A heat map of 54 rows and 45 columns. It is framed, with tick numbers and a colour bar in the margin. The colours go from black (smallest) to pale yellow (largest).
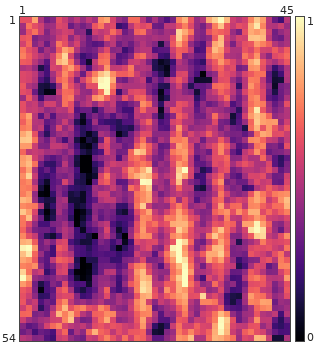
The grain runs up and down. The values follow a bell shape. Stripes running up and down repeat 7 times from left to right. No seam splits the table.
